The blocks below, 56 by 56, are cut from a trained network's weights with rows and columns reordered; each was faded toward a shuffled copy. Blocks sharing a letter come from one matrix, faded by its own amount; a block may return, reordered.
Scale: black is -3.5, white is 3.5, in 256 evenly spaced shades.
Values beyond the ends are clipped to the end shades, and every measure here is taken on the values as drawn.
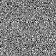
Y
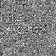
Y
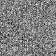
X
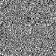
Y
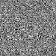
Y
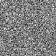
X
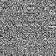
Y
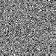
X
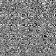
Y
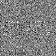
Y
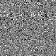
Y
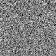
X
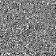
Y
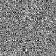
Y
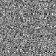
Y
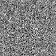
X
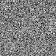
X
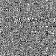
Y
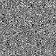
Y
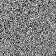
X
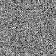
X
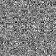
Y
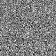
X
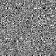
Y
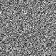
X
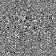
Y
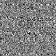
Y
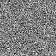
X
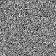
X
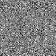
Y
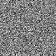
X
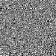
Y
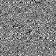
Y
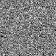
Y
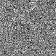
X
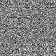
X
